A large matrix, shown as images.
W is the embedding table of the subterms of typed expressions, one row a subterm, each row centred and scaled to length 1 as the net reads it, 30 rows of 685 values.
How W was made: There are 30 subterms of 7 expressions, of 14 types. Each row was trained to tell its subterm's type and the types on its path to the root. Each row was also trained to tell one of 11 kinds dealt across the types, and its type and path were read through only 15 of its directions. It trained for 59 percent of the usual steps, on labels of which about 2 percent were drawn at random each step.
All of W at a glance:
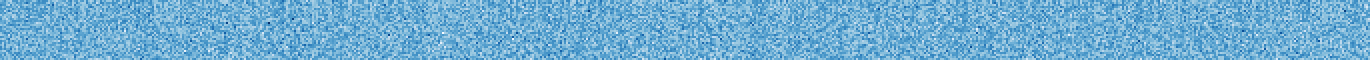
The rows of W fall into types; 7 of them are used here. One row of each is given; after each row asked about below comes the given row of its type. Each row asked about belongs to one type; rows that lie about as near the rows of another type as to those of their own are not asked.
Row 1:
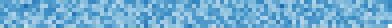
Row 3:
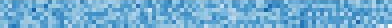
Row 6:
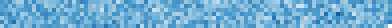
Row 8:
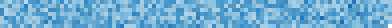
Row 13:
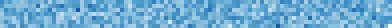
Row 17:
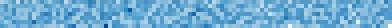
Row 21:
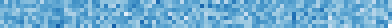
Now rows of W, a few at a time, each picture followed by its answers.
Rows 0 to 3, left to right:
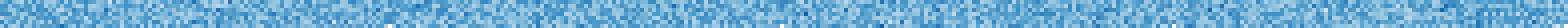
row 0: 6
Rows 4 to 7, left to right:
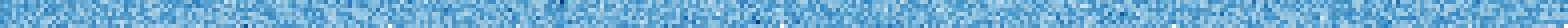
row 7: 1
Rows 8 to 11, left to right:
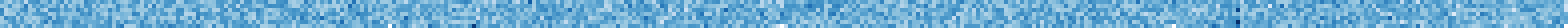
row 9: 3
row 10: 1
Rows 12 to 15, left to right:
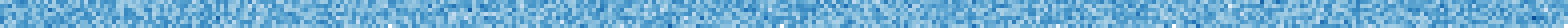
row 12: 17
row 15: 21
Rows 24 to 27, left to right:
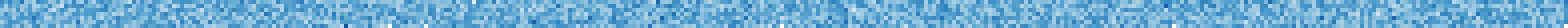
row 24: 21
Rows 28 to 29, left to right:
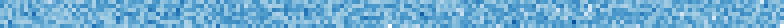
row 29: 6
